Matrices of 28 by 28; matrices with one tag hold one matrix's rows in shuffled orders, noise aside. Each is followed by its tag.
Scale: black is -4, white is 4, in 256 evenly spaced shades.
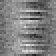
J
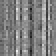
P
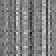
P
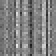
P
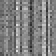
P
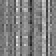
P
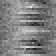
J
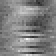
J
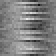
J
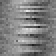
J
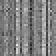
P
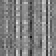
P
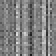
P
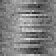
J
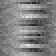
J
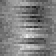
J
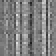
P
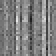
P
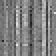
P
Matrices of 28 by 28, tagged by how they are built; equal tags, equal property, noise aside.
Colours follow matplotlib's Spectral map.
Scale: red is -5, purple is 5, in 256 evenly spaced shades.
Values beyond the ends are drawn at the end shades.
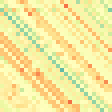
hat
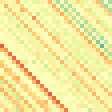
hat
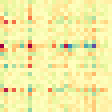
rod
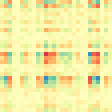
rod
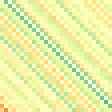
hat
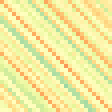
hat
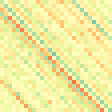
hat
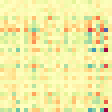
rod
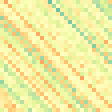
hat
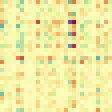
rod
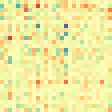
rod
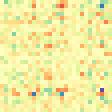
rod
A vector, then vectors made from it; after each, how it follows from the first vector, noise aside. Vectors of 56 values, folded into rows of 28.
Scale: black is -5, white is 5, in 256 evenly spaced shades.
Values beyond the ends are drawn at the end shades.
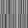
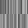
sign-scrambled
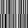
scaled up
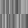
sign-scrambled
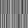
reversed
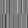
partly zeroed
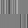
partly zeroed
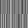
reversed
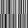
scaled up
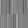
partly zeroed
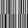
scaled up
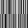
scaled up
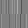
partly zeroed
